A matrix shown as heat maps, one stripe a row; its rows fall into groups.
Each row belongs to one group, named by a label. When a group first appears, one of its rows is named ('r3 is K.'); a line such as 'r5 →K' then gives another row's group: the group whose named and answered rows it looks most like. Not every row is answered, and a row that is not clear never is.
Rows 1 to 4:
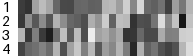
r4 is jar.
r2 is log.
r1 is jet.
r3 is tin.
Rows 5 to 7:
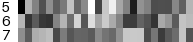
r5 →jar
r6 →tin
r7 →jet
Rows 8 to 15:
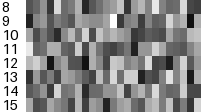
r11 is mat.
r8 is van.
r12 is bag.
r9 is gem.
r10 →tin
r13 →log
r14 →van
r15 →mat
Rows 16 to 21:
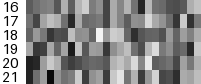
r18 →tin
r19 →mat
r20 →jet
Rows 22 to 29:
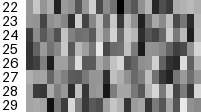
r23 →mat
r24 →log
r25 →jar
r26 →van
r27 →bag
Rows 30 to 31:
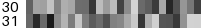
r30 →log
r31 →jar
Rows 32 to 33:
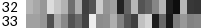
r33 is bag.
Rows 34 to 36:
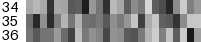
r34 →bag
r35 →jar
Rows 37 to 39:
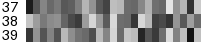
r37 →gem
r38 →bag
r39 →log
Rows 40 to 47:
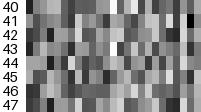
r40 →jet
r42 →van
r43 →gem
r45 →mat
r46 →jet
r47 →van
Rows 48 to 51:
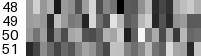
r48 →bag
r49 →bag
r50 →van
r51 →gem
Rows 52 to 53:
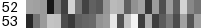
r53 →jet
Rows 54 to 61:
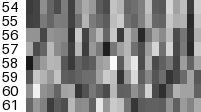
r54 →gem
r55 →gem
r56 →mat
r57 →mat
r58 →jet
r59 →jet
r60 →bag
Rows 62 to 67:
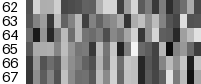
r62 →jet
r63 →van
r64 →jar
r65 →log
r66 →log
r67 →log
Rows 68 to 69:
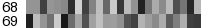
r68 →mat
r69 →van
